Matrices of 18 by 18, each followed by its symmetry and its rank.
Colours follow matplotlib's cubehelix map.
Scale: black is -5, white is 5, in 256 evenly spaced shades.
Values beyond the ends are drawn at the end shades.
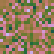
antisymmetric, full rank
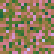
neither, full rank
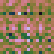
neither, rank three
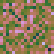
symmetric, full rank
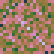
symmetric, full rank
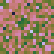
symmetric, full rank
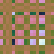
symmetric, rank one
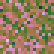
antisymmetric, full rank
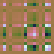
symmetric, rank one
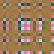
symmetric, rank one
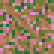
antisymmetric, full rank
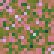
symmetric, full rank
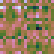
neither, rank three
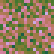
antisymmetric, full rank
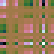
symmetric, rank one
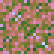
symmetric, full rank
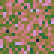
neither, full rank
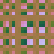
symmetric, rank one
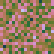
neither, full rank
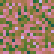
neither, full rank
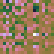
neither, rank three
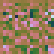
neither, rank three
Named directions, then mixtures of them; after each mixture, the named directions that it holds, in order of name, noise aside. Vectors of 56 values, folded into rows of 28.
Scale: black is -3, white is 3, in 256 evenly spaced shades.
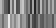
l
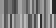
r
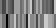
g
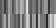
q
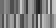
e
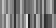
g, r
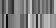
e, g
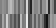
e, g, q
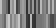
l, q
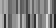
q, r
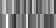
g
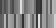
e, q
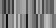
g, l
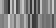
l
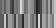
e, q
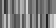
q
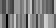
g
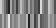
l, r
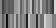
g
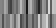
e, q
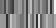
e, g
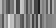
e, l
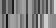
e, g, l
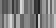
e, l, q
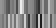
e, l, r
